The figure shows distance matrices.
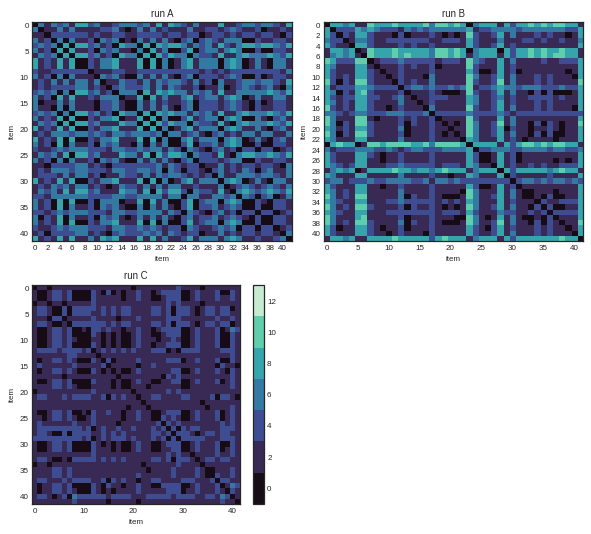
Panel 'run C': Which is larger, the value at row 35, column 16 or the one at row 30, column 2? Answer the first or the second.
the first
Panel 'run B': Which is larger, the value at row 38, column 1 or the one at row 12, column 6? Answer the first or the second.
the second
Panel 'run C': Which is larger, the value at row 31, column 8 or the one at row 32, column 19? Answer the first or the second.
the second
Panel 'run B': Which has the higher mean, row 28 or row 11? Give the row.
28
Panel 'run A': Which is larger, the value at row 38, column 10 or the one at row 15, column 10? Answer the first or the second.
the first
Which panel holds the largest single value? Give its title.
run B
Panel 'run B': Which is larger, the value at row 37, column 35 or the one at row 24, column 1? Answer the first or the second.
the second
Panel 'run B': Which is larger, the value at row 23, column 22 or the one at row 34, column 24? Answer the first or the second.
the first
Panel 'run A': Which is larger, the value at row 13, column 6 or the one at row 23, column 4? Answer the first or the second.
the second
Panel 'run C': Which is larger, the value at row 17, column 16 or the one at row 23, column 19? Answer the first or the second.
the first
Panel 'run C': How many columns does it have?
42
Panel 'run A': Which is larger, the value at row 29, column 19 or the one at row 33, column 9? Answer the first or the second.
the second
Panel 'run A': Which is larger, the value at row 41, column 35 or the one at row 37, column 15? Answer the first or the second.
the first
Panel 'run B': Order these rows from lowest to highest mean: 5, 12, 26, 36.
26, 36, 12, 5
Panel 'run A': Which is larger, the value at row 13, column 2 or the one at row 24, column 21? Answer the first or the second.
the first
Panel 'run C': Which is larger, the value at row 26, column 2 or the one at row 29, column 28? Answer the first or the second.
the second
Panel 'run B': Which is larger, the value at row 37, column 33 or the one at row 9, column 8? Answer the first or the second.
the second
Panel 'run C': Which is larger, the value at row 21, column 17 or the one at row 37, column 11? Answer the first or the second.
the second
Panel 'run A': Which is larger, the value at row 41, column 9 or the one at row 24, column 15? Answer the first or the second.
the first
